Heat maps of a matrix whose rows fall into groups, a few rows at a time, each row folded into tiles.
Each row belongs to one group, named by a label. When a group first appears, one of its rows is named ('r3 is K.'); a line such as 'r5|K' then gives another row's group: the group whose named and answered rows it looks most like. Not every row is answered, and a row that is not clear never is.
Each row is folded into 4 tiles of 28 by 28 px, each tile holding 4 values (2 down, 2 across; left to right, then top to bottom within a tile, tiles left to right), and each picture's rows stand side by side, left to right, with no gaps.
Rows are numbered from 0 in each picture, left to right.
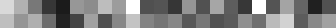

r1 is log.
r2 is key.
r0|log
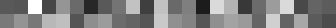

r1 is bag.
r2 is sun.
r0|key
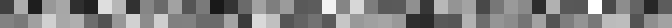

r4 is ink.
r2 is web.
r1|sun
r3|log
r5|key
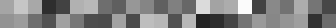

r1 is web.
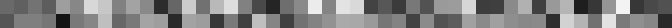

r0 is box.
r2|box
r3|log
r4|ink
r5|sun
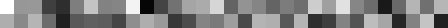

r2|web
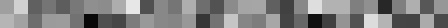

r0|log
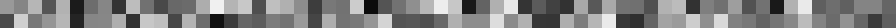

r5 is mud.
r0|key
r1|web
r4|sun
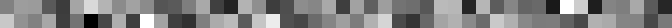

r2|mud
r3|mud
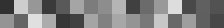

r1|sun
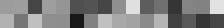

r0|mud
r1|log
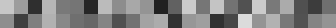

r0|bag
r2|key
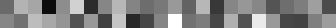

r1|sun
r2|mud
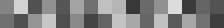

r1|sun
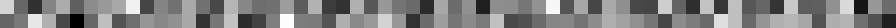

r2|sun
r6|key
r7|sun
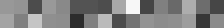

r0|mud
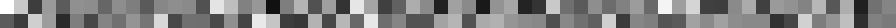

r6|ink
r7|key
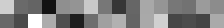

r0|box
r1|mud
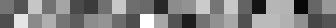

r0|key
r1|box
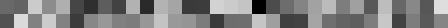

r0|key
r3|bag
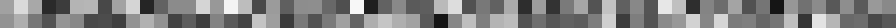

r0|log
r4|sun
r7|web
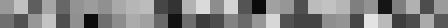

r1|log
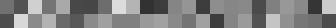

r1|ink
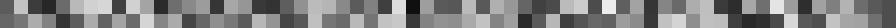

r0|box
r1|mud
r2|box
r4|mud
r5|bag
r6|log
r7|sun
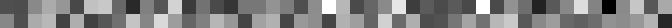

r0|web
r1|key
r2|web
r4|key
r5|ink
